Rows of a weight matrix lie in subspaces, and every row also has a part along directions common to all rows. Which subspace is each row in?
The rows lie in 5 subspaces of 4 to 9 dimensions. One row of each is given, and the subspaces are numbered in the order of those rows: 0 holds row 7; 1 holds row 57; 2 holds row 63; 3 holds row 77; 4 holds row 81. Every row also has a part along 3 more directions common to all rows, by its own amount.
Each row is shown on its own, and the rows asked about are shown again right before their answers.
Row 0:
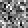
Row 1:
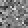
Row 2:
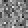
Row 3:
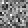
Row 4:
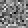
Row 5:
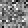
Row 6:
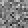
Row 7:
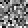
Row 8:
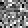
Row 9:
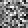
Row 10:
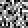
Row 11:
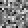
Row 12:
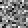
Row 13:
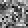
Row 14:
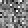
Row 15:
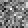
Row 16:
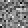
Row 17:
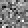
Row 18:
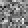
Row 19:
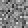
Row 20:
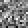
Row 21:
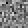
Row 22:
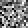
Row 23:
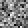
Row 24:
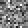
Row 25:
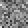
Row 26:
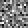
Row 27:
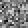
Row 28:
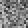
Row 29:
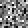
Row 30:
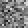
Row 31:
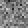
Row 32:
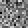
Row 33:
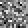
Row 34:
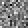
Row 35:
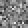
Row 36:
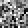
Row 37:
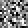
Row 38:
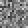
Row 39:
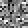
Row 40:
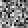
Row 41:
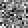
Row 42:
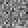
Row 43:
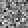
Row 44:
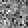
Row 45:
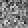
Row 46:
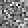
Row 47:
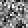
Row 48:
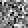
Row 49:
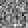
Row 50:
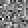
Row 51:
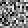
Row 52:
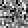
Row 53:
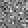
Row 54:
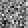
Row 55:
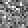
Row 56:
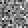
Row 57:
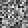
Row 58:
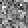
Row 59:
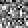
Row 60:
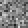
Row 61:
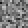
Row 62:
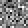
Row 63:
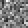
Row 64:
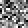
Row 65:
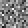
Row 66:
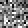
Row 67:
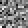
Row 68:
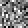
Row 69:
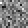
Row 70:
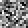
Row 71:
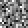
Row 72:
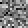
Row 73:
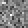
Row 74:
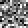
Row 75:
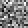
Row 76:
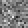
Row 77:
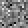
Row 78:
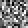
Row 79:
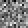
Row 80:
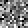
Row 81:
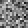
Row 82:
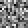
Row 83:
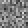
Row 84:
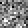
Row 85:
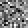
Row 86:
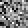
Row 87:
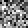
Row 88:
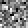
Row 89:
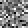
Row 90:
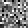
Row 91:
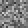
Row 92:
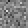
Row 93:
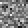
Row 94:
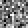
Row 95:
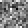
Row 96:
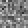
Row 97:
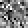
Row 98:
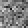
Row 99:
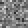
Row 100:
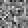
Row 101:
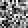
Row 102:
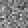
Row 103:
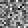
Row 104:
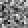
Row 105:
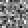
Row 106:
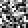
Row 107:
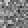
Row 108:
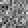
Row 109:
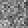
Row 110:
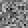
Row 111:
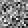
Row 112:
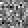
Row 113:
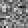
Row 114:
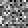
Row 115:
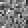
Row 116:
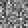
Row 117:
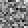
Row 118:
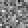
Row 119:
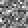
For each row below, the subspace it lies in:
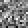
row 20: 4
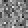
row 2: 3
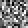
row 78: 4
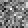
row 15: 1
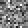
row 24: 4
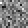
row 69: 2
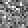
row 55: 4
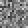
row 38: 2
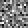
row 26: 0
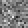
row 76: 3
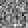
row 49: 4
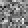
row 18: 2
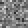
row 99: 2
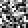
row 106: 4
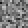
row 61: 2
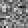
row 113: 0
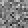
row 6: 3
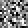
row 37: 2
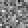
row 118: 0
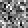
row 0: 1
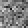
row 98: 1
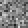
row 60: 4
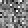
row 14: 0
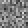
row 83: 2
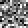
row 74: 0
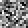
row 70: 4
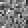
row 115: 1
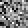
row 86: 1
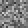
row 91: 0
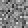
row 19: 1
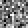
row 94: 3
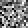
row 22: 1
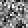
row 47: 3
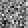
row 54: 1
